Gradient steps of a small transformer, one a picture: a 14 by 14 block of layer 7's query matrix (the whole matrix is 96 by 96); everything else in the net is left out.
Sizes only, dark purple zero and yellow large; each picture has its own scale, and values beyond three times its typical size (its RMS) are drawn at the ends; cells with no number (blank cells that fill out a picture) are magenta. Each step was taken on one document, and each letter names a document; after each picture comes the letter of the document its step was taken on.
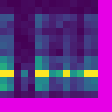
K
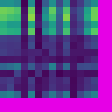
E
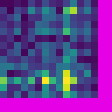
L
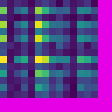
K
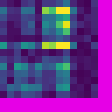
L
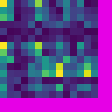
K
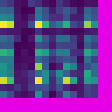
K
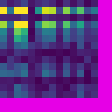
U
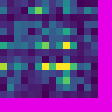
L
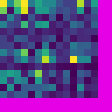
U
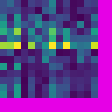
E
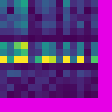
U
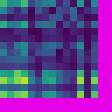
U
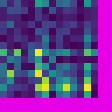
K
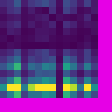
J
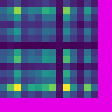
J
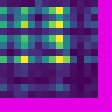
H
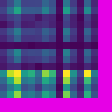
J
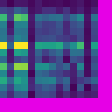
U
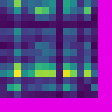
J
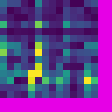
K
